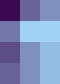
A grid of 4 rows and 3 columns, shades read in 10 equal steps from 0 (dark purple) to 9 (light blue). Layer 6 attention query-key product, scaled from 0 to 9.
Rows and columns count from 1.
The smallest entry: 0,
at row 1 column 1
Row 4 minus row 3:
1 0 0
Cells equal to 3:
1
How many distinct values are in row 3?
3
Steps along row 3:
up up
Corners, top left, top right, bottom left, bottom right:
0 6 4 8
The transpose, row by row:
0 5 3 4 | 4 9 6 6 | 6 9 8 8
